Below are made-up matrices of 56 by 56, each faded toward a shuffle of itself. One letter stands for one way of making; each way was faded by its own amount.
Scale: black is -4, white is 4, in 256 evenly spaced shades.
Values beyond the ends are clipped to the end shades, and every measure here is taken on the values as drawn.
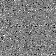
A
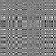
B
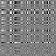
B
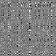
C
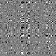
C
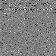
A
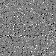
A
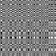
B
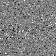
A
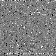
A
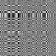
B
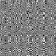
C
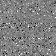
A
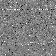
A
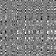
C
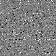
A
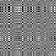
B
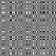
B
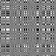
B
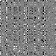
C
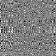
C
